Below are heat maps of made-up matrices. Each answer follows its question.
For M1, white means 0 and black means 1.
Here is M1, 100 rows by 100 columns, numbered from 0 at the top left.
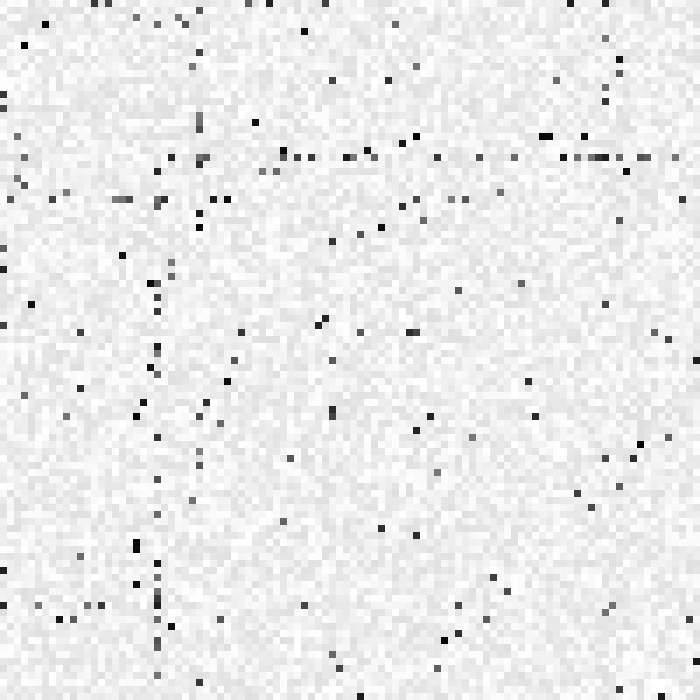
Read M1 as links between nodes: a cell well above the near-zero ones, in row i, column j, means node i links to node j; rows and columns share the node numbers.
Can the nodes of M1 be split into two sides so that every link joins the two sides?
yes
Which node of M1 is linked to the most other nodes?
node 22
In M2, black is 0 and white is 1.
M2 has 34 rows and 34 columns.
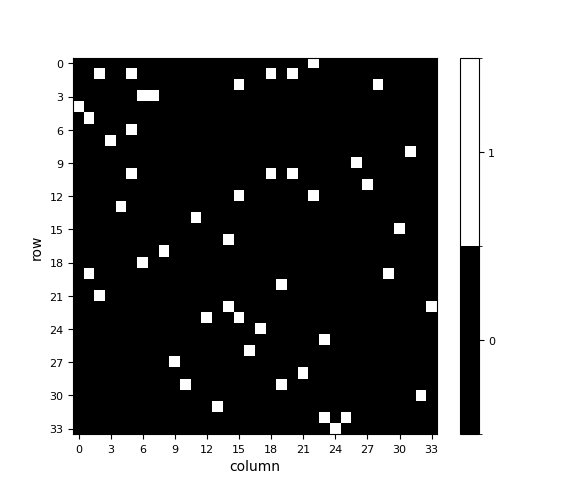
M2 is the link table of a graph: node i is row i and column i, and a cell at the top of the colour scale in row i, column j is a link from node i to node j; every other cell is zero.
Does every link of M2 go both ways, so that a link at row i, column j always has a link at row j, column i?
no
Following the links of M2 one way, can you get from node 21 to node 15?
yes
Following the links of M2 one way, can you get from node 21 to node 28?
yes
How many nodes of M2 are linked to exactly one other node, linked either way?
1
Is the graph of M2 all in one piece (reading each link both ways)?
yes
